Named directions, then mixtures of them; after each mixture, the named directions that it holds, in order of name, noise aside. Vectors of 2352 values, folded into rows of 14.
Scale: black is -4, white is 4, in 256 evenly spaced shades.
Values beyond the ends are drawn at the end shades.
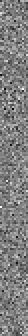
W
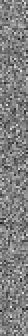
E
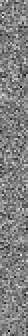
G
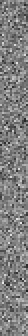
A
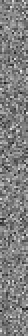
E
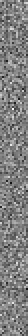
G, W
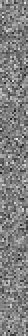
E, G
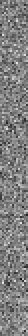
A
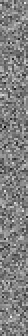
E, G, W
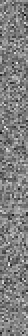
A, G, W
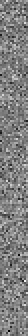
A, G, W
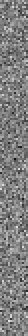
A, E, G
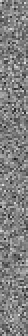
E, G, W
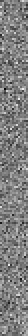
A, E, W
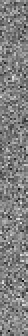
A, G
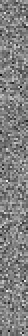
A, G, W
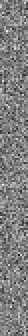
E, G, W
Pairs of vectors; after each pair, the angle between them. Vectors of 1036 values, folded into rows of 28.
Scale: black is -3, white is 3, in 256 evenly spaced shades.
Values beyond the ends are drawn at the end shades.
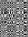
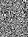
partly aligned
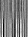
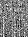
partly opposed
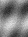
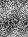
partly opposed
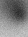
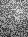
partly opposed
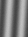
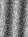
nearly opposite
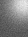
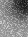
nearly opposite
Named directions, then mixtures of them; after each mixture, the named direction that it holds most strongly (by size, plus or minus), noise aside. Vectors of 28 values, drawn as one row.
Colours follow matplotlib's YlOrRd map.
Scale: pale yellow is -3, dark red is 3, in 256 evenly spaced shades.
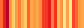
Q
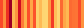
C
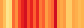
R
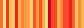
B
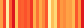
B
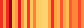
C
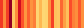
C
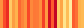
Q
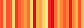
B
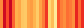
R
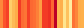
Q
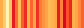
Q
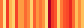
B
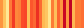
Q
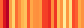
Q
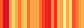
Q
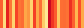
B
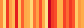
B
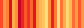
C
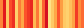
B
